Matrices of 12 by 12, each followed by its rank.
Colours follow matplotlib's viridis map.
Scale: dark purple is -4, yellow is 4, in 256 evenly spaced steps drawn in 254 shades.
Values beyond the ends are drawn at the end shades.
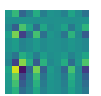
one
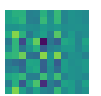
two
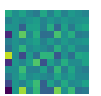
two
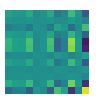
one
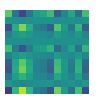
one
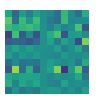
two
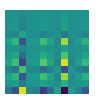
one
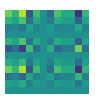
one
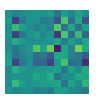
two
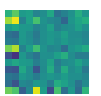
two
